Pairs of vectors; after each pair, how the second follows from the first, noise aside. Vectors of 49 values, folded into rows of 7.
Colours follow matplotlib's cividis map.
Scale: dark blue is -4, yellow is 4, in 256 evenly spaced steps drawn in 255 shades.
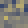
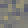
shrunk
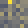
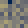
negated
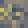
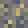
shuffled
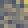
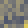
shuffled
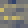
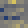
negated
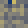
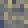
negated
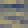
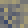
shuffled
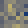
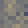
shrunk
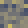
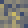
shuffled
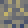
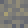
shrunk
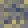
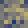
negated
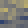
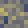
shuffled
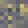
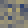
negated
